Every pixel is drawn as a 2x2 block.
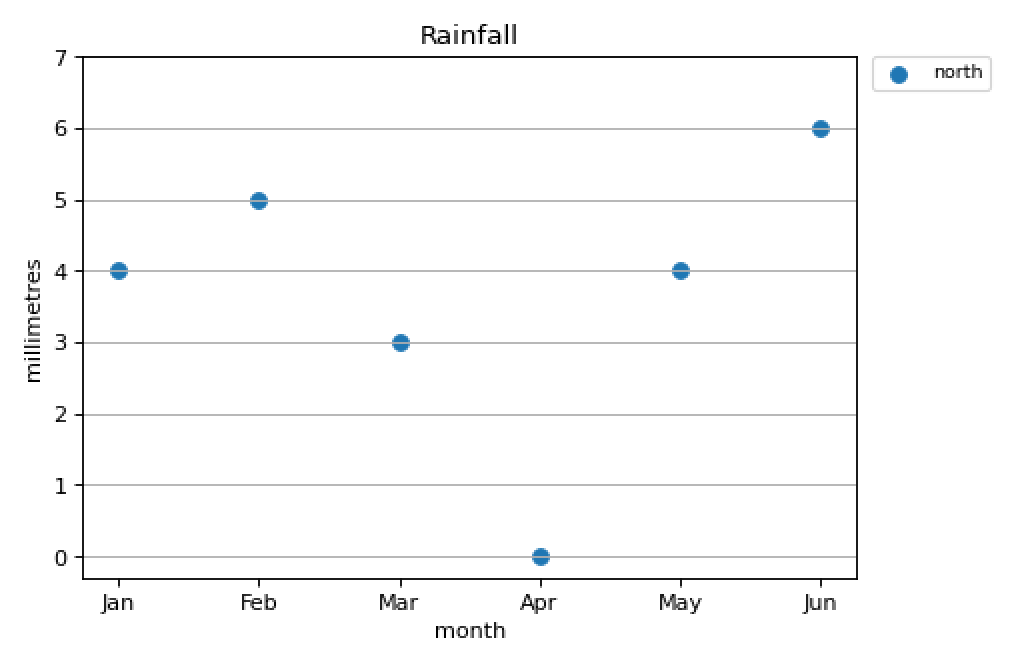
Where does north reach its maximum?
Jun
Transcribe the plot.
Title: Rainfall
x-axis: month, ticks Jan Feb Mar Apr May Jun
y-axis: millimetres, ticks 0 1 2 3 4 5 6 7
Legend: north
Values:
north: 4 5 3 0 4 6
